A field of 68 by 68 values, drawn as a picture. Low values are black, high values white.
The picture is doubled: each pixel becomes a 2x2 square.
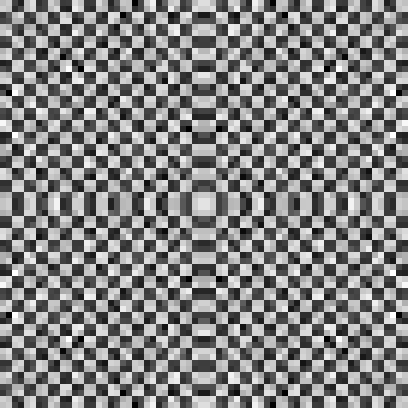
No seam splits the table. A checkerboard runs through the table. It mirrors both left to right and top to bottom. No single row or column stands out from its neighbours. The histogram has two humps.
